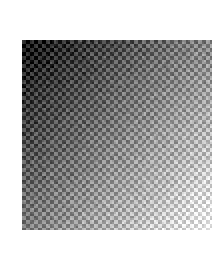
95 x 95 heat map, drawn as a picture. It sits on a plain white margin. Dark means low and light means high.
Histogram: bell-shaped. Grain: checkered. Lone odd cells: none. Ninth with the highest average: bottom right. Slope: up to the bottom right.
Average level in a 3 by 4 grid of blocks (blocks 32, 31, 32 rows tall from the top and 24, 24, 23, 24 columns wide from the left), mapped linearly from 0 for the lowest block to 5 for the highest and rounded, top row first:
0123 | 1234 | 2345
